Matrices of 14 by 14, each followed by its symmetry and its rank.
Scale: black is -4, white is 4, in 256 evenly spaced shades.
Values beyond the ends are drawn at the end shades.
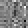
neither, rank three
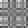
symmetric, rank one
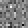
neither, rank three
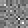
symmetric, rank three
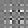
symmetric, rank one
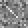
symmetric, full rank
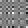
symmetric, rank one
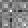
symmetric, rank three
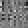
neither, rank three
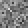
symmetric, full rank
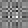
symmetric, rank one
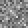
symmetric, full rank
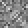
symmetric, full rank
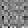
neither, rank two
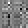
neither, rank two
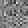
neither, rank three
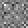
symmetric, rank three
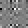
neither, rank two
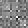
symmetric, rank three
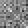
symmetric, rank three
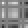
symmetric, rank one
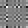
symmetric, rank one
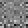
neither, rank three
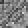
symmetric, full rank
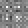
symmetric, rank three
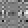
neither, rank two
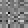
neither, rank two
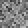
symmetric, full rank
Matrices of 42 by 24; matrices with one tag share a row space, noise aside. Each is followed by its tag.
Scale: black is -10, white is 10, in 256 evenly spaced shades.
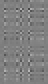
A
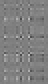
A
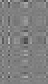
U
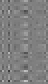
U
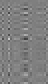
U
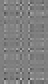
A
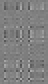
A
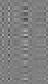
U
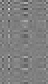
U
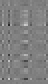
U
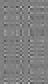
A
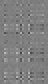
A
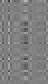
U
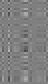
U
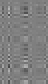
U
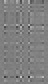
A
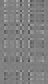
A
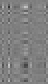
U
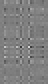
A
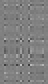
A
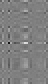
U
